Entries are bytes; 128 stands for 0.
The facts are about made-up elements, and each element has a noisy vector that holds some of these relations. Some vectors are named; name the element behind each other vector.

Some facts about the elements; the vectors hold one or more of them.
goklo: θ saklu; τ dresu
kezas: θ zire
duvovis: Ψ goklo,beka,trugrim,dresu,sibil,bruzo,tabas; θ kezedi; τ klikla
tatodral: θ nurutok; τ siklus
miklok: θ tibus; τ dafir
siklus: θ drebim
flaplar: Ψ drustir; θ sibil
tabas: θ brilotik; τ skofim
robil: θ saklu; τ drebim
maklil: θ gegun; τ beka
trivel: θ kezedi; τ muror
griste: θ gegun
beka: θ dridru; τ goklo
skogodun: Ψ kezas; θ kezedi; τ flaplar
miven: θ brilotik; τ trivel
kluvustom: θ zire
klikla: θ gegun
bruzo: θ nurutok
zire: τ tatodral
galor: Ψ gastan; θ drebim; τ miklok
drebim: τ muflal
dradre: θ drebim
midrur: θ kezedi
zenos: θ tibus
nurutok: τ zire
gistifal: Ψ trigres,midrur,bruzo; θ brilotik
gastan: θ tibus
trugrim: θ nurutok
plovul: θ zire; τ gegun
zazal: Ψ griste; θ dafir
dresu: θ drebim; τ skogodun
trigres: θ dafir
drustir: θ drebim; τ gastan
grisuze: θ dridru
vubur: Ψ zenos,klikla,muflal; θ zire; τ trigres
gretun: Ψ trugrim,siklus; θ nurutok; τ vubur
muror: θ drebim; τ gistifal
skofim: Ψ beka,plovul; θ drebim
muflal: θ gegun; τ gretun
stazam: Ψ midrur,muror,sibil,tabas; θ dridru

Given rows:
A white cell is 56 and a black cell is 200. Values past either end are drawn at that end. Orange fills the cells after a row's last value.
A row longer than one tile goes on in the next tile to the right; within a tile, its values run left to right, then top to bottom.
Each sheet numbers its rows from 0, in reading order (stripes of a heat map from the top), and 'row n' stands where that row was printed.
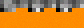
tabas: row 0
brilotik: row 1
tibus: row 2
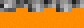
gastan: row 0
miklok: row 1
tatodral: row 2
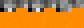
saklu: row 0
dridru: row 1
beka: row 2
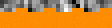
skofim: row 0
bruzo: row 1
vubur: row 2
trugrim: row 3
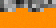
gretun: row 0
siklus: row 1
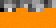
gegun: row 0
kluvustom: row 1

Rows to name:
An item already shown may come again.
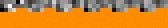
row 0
griste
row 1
skofim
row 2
kluvustom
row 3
sibil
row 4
tabas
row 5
trugrim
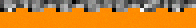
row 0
zire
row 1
midrur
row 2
trivel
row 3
beka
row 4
midrur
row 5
galor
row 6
kezedi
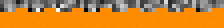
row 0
maklil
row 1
nurutok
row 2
galor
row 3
kezedi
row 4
kezas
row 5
dradre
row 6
drebim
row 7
tabas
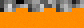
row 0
skogodun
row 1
plovul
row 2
robil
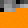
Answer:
duvovis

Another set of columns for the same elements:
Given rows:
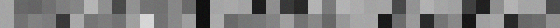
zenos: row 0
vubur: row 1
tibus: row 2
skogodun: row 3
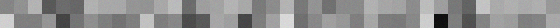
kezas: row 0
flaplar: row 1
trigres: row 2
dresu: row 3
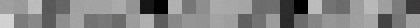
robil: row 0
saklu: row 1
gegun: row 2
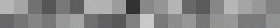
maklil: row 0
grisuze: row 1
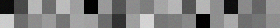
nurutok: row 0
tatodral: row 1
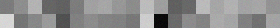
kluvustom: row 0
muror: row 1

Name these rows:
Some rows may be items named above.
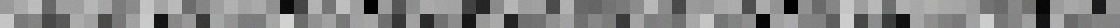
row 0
flaplar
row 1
dradre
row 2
nurutok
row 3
skogodun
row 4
zenos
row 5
gretun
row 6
galor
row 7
vubur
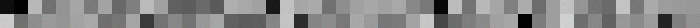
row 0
zire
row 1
trivel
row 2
skofim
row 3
sibil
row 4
tabas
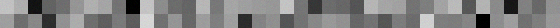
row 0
duvovis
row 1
tabas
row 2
midrur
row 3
tatodral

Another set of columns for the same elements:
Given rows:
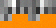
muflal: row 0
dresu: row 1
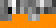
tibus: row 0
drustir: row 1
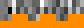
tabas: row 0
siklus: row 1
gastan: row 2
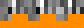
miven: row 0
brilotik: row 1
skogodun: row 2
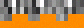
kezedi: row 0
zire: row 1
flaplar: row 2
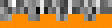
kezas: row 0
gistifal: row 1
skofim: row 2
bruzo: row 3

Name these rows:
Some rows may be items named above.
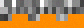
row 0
gretun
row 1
siklus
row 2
drustir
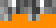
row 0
flaplar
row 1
plovul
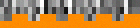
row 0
galor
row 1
griste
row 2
sibil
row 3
tatodral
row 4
beka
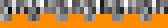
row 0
midrur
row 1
nurutok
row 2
vubur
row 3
zazal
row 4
drebim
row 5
trivel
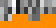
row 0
griste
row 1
galor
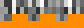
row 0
duvovis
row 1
nurutok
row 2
gegun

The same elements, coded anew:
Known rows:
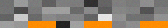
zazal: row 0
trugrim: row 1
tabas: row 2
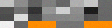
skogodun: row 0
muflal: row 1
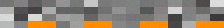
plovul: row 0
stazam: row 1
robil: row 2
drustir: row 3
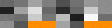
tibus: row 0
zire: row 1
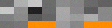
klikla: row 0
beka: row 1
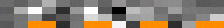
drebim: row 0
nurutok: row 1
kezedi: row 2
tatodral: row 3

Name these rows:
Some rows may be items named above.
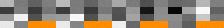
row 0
duvovis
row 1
duvovis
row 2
trivel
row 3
sibil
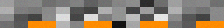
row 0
gastan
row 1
plovul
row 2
gretun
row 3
gastan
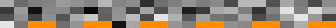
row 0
midrur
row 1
flaplar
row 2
gretun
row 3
vubur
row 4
griste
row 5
skofim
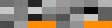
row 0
siklus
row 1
flaplar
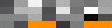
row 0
gegun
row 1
galor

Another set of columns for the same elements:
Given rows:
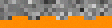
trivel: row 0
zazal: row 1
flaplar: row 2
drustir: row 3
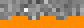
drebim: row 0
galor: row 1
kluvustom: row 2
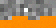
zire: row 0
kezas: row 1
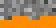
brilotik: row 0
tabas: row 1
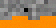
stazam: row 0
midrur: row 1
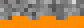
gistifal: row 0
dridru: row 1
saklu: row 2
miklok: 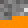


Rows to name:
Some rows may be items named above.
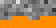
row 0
nurutok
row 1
tabas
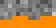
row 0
siklus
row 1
vubur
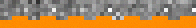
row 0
plovul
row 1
gastan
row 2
plovul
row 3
drebim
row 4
sibil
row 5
drebim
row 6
kezedi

